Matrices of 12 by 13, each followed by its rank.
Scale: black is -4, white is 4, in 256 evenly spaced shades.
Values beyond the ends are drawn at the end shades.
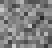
full rank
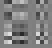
one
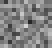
full rank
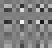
one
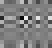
one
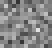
full rank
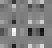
one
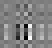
one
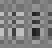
one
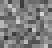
full rank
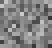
full rank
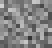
full rank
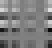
one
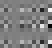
one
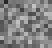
full rank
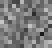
full rank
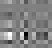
one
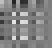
one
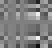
one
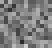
full rank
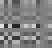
one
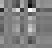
one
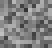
full rank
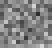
full rank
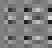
one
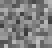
full rank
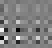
one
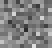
full rank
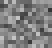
full rank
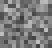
full rank
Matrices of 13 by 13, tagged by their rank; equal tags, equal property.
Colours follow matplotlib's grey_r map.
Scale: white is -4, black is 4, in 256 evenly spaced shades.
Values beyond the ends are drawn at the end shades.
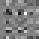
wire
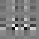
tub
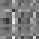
wire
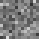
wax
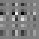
tub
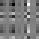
tub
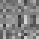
wire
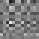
wire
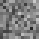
wax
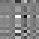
tub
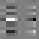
tub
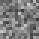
wax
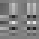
tub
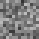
wax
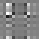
tub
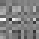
wire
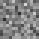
wax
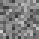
wax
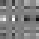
tub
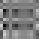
tub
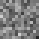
wax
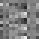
wire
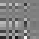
tub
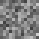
wax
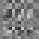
wire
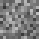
wax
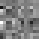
wire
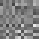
wire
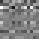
wire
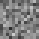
wax
